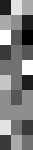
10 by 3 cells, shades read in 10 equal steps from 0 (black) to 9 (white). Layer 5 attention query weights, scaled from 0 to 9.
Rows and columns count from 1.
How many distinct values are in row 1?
3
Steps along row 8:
same same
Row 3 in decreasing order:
9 3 0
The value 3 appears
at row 3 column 2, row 4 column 3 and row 7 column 2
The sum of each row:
15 12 12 9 17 12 13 15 14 12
